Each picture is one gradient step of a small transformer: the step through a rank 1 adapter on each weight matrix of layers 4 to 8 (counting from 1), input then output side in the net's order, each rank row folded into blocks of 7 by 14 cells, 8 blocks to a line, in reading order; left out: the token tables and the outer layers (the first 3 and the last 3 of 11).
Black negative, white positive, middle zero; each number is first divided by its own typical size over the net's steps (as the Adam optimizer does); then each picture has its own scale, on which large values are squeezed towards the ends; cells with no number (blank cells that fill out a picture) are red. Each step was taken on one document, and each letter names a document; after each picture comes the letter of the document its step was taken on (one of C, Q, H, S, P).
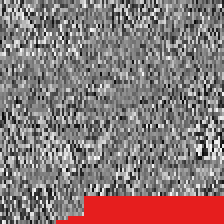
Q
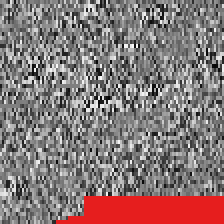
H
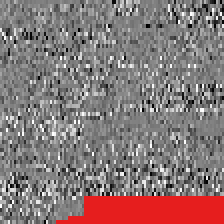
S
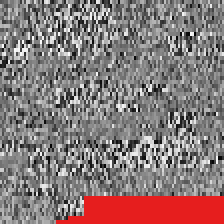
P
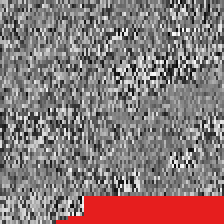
H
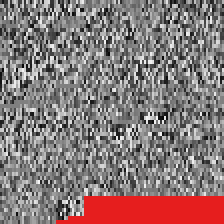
H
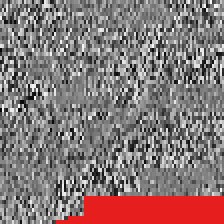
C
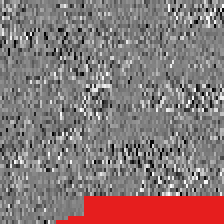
S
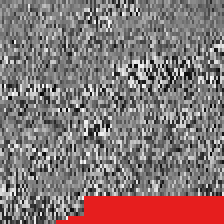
H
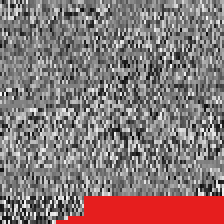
P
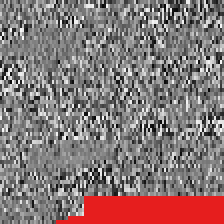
C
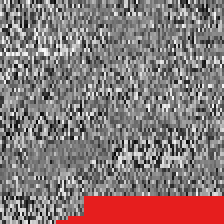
C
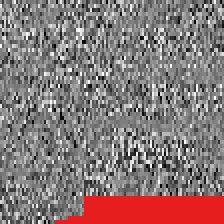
S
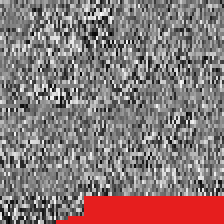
P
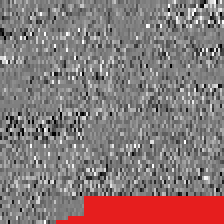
S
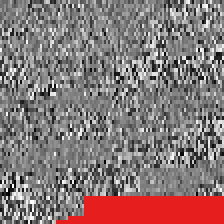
C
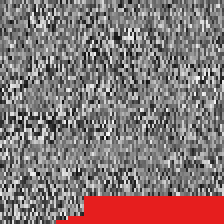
H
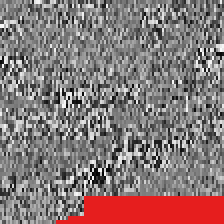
C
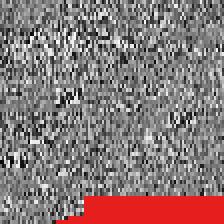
P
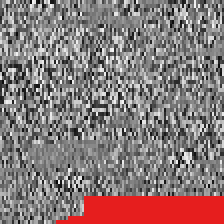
C
